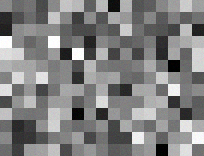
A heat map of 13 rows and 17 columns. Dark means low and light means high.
There are no regular stripes. There is no overall slope. The halves do not mirror each other. The values follow a bell shape.
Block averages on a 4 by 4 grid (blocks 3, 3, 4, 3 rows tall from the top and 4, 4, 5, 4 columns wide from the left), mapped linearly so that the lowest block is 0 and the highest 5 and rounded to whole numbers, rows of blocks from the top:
0 2 2 2 / 5 2 2 2 / 4 3 3 2 / 0 3 2 4
